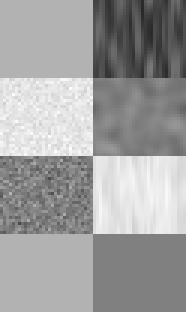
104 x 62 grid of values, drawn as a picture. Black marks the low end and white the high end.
The table splits into 4 rows of 2 panels. Panel 1,1: high, flat. Panel 1,2: low, streaked downward. Panel 2,1: very high, fine-grained, faint in contrast. Panel 2,2: middling, blotchy, faint in contrast. Panel 3,1: middling, fine-grained. Panel 3,2: very high, streaked downward, faint in contrast. Panel 4,1: high, flat. Panel 4,2: middling, flat.
